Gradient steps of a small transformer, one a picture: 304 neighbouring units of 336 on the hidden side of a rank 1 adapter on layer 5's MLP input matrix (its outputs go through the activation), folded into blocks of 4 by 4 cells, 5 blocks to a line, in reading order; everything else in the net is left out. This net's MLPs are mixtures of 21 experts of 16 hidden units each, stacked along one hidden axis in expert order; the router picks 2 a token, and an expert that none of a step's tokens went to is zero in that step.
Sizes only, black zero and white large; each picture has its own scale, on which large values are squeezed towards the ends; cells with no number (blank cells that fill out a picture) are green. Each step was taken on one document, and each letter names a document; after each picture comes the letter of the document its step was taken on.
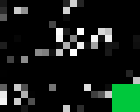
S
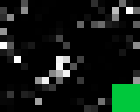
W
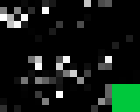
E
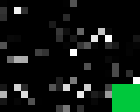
S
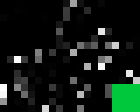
S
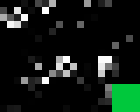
E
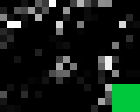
E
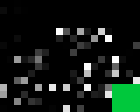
S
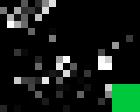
E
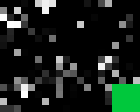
E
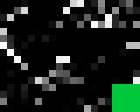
W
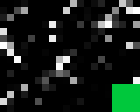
W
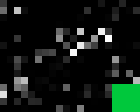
S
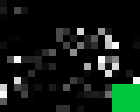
S
